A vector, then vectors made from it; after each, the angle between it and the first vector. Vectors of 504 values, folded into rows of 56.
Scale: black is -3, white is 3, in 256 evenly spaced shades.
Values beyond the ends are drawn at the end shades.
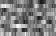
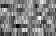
nearly opposite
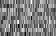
partly opposed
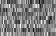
partly aligned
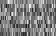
partly opposed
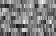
nearly opposite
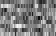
nearly parallel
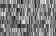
partly opposed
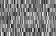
orthogonal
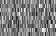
orthogonal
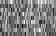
partly opposed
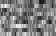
nearly parallel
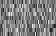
orthogonal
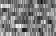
nearly parallel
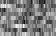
nearly parallel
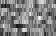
nearly opposite
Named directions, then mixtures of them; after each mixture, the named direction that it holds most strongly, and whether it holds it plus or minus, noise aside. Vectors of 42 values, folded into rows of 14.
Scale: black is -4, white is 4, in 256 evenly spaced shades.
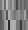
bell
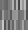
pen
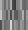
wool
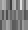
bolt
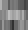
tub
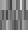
bolt, plus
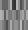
bolt, minus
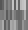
pen, plus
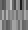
bolt, minus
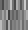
bolt, minus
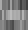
tub, plus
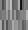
bolt, minus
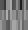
bolt, minus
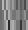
bell, plus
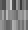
bolt, minus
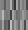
wool, plus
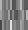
wool, plus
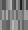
bolt, minus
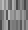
bell, plus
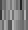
wool, minus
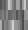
tub, minus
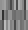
pen, minus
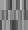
bolt, plus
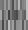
pen, minus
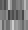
tub, minus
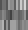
pen, plus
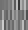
pen, plus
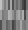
tub, plus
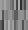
pen, minus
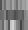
tub, minus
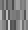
bell, minus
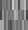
pen, plus
